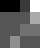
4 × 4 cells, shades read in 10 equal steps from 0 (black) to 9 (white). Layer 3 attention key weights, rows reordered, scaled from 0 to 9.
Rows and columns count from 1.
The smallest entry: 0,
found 2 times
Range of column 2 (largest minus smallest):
5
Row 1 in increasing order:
0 0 2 9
